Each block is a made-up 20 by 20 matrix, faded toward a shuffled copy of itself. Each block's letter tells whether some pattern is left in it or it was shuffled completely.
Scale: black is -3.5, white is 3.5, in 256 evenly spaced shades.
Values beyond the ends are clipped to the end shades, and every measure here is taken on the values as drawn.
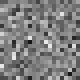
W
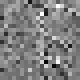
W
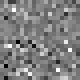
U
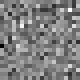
U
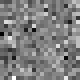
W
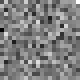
U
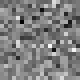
U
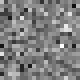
U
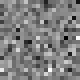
U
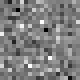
U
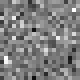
U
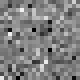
U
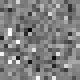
U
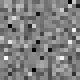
U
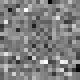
U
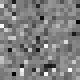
U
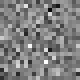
W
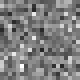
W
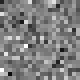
U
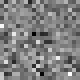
W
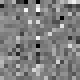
W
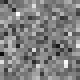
U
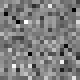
U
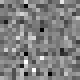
W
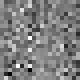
W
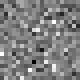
U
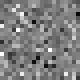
U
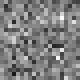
W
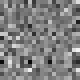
W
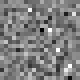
U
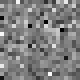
U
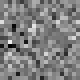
U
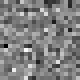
U
